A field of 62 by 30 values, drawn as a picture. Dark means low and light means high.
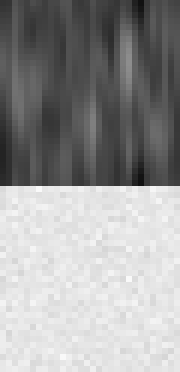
It is made of 2 by 1 panels. Panel 1,1: low, streaked downward. Panel 2,1: very high, fine-grained, faint in contrast.
